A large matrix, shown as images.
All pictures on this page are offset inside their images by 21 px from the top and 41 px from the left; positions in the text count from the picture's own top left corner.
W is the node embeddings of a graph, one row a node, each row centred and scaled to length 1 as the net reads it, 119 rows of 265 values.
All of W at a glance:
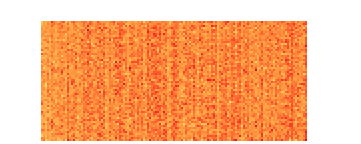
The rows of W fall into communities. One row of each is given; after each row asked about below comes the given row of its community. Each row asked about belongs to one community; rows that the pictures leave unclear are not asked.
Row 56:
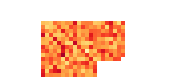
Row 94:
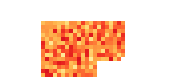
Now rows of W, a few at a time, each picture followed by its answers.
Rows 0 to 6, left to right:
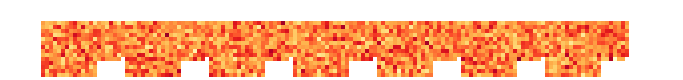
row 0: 56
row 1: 56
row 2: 94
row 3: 56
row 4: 94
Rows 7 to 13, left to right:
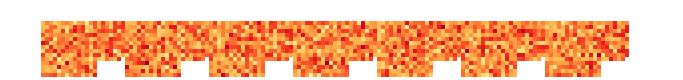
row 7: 94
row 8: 56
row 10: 56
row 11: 94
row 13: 56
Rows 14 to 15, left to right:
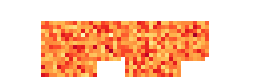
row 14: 94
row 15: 56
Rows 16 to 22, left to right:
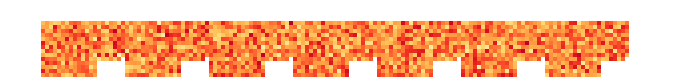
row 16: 94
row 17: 94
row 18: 56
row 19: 56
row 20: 94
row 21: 56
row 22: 94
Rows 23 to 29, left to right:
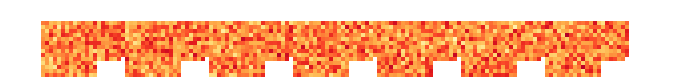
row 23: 94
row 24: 94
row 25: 56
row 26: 94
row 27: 56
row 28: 56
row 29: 94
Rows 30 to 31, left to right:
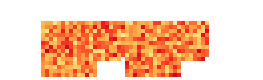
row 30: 94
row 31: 56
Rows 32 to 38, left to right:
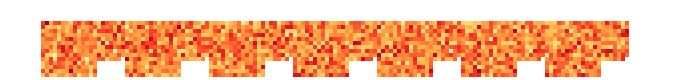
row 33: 94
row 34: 94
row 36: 94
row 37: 56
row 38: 56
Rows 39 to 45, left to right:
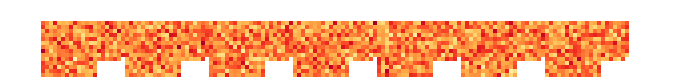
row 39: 56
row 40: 94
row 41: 94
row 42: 94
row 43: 56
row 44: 94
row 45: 94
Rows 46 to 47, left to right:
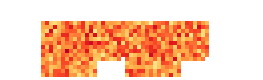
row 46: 94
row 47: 94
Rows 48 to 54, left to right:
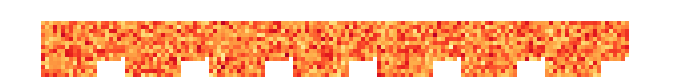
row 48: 94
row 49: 56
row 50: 56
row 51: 94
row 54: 94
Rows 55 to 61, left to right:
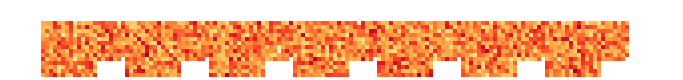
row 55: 56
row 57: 94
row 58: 56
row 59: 56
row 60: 94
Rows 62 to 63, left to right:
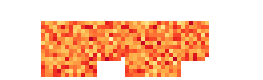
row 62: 56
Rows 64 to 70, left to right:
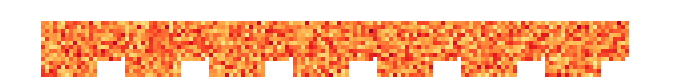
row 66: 94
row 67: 56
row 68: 94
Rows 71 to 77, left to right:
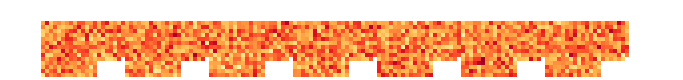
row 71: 94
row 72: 94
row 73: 94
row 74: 94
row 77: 94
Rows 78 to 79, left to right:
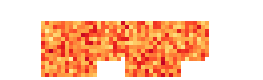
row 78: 94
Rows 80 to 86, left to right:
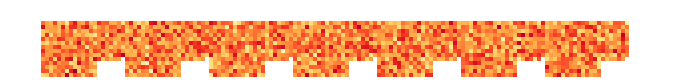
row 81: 94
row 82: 94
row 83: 94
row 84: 94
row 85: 56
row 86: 56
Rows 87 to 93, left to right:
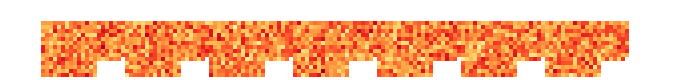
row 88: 94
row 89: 56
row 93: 94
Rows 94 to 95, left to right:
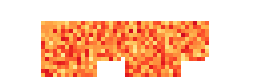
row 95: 56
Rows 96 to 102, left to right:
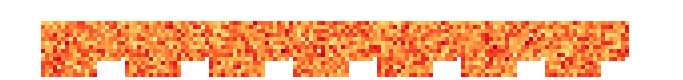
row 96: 56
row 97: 56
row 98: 56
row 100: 56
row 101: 94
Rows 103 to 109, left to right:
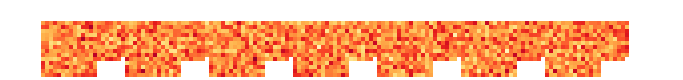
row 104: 56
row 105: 56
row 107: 94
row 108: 56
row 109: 94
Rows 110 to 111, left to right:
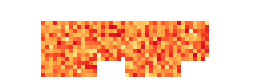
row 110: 56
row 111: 94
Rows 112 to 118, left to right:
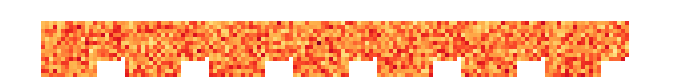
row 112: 94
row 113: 56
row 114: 56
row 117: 94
